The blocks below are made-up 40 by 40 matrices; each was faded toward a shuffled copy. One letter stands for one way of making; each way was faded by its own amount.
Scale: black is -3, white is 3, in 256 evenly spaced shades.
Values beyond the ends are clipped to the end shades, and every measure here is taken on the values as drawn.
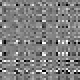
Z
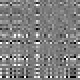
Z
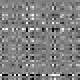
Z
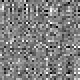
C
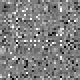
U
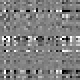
Z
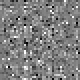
U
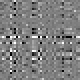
Z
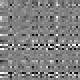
Z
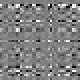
Z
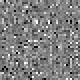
U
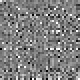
C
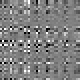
Z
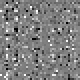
U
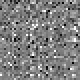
U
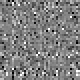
U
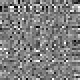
C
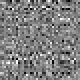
C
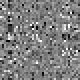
U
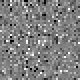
U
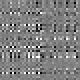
Z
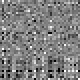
C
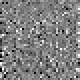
U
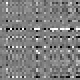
Z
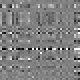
Z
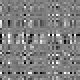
Z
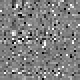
U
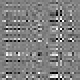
Z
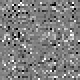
U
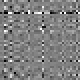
Z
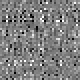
C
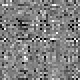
C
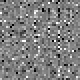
U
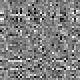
C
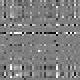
Z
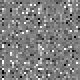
U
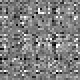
C
